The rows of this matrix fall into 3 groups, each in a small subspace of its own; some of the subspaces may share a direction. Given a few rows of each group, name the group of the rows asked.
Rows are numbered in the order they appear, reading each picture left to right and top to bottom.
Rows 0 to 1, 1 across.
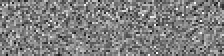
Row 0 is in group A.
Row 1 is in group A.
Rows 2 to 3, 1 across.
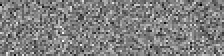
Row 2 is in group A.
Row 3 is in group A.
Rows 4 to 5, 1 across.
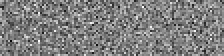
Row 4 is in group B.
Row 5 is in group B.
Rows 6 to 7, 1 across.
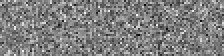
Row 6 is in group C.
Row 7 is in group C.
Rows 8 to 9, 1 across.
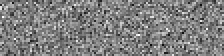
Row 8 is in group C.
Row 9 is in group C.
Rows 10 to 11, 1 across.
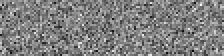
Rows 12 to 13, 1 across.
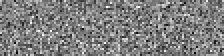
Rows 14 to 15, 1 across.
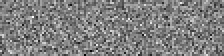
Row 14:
C
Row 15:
B
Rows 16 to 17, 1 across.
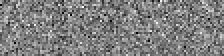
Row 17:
A
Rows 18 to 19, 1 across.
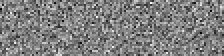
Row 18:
B
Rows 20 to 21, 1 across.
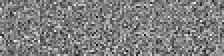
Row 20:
B
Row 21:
B
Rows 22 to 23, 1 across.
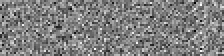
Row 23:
C
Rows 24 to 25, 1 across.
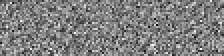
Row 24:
A
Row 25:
A
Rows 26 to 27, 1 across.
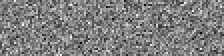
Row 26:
C
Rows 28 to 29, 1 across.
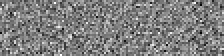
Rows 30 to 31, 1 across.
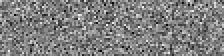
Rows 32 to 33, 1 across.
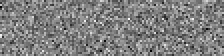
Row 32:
C
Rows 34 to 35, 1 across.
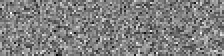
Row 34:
B
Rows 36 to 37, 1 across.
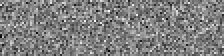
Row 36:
C
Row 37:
C
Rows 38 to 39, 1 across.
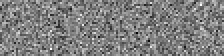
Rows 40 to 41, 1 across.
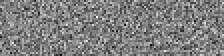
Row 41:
A
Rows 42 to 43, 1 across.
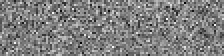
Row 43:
A
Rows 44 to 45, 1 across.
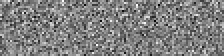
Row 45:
B
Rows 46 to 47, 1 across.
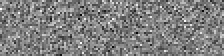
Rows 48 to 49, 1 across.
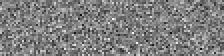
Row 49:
C
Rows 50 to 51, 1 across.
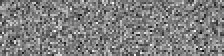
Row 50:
B
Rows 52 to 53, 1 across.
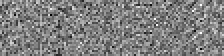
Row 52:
A
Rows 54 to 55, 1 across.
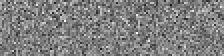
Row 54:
C
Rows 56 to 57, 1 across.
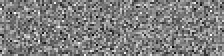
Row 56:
B
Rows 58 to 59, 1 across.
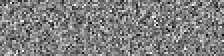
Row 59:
C
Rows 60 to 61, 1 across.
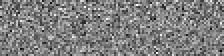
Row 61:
A
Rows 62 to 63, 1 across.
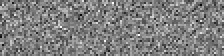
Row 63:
C
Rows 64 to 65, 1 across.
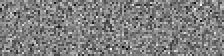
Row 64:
B
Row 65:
C
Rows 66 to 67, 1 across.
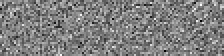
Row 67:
A
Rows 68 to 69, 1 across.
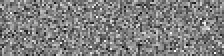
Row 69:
C
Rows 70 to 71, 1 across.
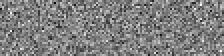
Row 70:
B
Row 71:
A
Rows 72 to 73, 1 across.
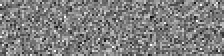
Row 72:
A
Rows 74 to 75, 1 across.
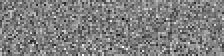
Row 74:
C
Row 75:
C
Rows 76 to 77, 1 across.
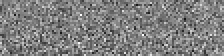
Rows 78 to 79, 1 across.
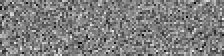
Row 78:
C
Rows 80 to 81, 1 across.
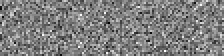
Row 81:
A
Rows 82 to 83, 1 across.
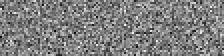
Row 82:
B
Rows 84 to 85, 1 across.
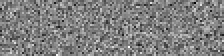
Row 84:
B
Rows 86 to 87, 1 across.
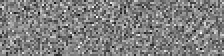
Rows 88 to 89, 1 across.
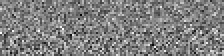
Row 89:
A
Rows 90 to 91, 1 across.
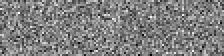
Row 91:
B
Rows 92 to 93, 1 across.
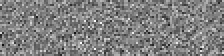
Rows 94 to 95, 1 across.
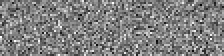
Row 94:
B
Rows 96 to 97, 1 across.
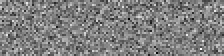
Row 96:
C
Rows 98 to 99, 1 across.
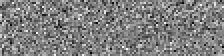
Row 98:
B
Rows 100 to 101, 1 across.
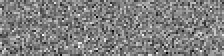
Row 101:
B
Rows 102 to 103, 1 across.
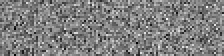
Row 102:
C
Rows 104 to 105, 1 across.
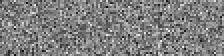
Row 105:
C
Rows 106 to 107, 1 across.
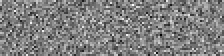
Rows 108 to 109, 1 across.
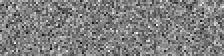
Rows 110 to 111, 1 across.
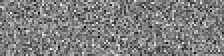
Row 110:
B
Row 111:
A
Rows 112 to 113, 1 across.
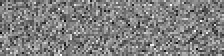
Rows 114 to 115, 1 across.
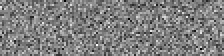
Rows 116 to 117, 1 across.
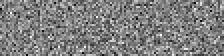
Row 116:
B
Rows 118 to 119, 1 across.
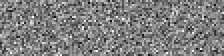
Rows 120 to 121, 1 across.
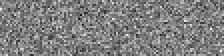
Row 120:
A
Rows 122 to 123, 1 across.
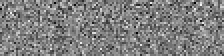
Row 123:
A
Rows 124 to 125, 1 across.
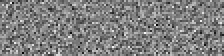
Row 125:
C
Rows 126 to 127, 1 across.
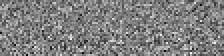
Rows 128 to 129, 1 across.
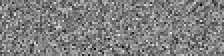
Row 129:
C
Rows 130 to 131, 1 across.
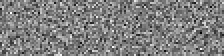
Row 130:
B
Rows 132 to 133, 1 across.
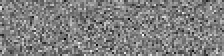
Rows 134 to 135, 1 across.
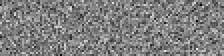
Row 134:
A
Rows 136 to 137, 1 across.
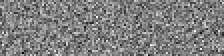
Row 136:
B
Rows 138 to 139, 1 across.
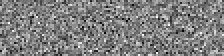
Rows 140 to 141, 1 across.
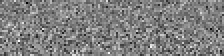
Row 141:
A
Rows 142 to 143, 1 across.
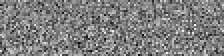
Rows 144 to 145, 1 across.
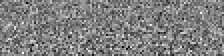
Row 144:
C
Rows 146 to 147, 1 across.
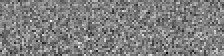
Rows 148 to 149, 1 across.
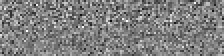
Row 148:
C
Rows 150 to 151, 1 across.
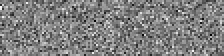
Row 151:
B
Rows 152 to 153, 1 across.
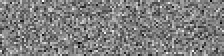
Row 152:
A
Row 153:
B
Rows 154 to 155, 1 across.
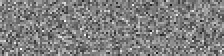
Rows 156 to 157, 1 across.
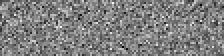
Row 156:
B
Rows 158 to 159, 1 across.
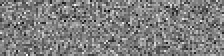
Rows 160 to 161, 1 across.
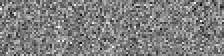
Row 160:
B
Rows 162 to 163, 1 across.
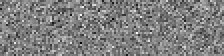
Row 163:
A
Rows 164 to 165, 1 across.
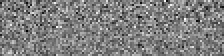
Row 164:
C
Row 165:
C
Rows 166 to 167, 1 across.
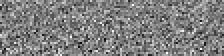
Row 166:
C
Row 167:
B
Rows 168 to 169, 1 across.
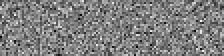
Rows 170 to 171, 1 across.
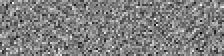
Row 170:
A
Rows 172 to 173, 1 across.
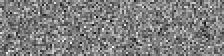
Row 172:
B
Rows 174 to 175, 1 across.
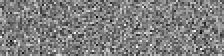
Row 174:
B
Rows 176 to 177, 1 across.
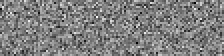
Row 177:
C
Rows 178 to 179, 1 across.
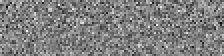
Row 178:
A
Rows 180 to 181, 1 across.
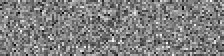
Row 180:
A
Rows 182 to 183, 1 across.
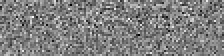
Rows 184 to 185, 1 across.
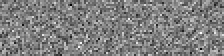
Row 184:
C
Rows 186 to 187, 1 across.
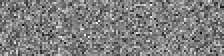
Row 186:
C
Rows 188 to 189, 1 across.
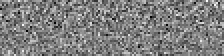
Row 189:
C
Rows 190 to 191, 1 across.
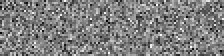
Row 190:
C
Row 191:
A
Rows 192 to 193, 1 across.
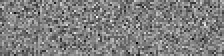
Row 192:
B
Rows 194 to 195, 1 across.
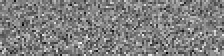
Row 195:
B
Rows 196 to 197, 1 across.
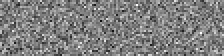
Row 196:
A
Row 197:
B
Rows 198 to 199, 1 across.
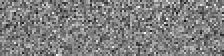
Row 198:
C
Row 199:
C
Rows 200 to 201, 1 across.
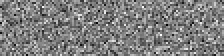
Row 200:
B
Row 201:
A
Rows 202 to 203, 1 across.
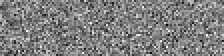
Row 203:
C
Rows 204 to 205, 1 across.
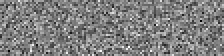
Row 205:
C
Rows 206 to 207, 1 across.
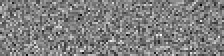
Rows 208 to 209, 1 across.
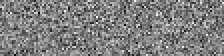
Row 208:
B
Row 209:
C
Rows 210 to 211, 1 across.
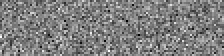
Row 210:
C
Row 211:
C
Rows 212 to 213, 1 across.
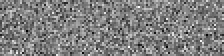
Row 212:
C
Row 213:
C
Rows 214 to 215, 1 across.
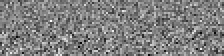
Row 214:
A
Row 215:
B
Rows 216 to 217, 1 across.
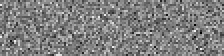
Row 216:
A
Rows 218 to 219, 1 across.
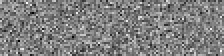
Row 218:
C
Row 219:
A
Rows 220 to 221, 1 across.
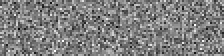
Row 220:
A
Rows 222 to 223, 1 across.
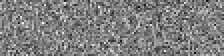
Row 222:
C
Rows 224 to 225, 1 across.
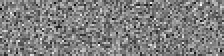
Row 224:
B
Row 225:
A
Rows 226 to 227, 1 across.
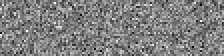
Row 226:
B
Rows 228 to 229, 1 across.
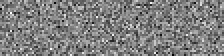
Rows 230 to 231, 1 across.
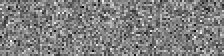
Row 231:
B
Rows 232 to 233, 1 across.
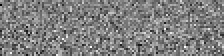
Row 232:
A
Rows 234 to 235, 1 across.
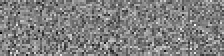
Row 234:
A
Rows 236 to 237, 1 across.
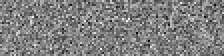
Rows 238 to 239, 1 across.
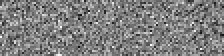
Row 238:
B
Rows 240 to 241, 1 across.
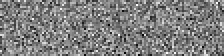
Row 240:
A
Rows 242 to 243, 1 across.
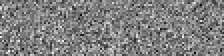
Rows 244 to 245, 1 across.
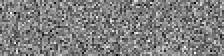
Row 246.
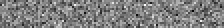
